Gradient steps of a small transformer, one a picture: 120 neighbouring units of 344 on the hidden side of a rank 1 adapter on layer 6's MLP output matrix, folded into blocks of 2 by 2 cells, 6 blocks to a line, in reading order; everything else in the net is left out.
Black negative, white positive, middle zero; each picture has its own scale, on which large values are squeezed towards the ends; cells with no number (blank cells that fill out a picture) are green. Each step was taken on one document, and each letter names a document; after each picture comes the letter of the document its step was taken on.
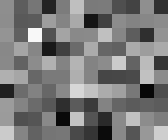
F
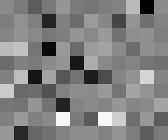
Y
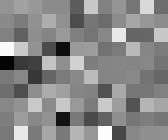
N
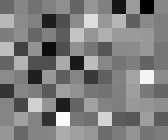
Y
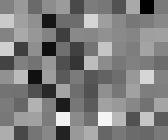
Y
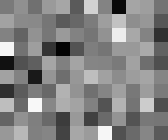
N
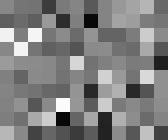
F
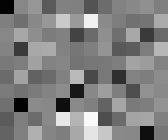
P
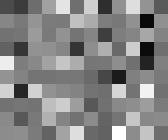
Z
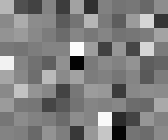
Z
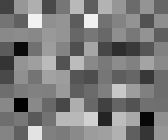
Z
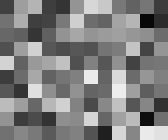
Z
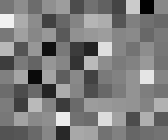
Y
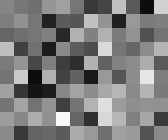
Y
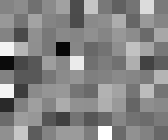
N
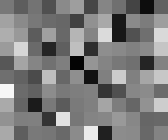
N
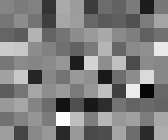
F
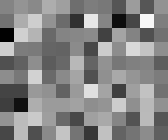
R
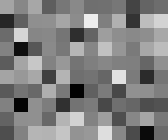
P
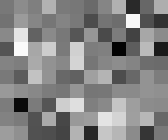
P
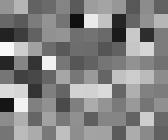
R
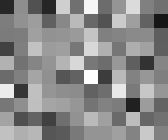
Z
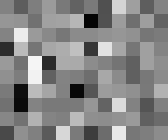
R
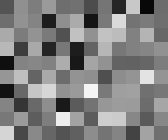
Y
